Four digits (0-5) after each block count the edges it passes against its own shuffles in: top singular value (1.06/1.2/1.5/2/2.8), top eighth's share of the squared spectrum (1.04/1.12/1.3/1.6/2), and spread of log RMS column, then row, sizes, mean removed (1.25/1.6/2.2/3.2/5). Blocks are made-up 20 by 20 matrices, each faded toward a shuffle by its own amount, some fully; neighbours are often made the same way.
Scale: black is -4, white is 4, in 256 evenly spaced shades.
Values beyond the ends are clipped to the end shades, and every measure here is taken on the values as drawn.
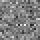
1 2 0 2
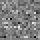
1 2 0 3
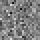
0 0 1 0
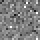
0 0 0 0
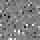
0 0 0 0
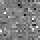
1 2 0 0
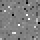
0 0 0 0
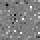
0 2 0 0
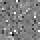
0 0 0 0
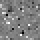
0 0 0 0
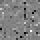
1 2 0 0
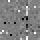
2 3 0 0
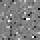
1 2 0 0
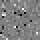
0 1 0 0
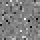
0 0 0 0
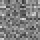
3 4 1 2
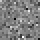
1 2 0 0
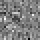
3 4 1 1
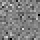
2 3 0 1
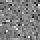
0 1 0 0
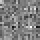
2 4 1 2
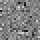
1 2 0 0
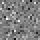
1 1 0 1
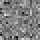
3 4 2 1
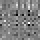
3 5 2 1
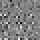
3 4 1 1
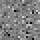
2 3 0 0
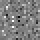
1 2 0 0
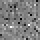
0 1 0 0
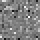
0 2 0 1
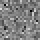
0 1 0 0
